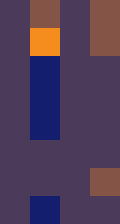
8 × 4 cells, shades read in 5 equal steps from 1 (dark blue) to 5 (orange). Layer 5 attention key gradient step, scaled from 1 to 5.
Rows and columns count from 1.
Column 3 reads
2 2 2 2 2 2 2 2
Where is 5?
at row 2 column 2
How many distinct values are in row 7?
2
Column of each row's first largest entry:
2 2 1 1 1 1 4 1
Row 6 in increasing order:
2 2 2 2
